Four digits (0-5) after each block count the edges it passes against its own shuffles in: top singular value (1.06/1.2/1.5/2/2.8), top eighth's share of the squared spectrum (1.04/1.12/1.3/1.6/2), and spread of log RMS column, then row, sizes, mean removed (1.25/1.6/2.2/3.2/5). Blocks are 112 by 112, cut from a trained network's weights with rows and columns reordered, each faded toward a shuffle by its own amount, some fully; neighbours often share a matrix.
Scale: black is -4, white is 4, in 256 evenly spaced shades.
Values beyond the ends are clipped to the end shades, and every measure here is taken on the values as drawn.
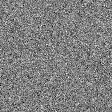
0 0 0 0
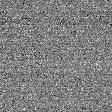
2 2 1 0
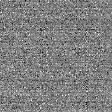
3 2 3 1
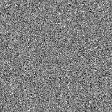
2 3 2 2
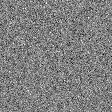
0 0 0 0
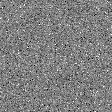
0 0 0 0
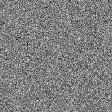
3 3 1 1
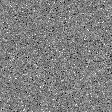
0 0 0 0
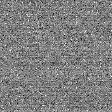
3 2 2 0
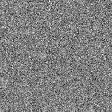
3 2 1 0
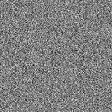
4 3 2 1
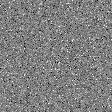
0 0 0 0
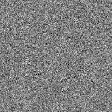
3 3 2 2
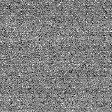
3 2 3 1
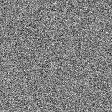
1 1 0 0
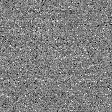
1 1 0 0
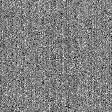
3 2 0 1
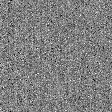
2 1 0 0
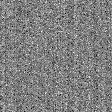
2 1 0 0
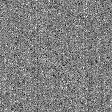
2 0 0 0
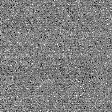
2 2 2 1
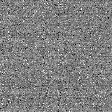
2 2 2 0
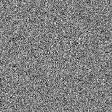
2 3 1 1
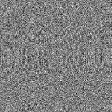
4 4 2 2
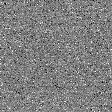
1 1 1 0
